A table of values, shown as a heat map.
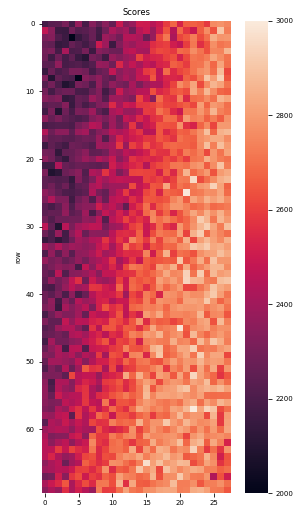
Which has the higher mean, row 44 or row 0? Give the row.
44
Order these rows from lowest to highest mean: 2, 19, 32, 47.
2, 19, 32, 47
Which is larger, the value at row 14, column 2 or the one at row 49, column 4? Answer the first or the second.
the second
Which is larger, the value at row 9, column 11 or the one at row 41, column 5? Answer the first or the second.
the second
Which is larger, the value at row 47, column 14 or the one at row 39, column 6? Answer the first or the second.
the first
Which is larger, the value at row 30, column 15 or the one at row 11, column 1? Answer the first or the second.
the first
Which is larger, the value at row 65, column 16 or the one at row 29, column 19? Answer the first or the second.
the first
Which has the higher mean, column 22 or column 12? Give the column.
22
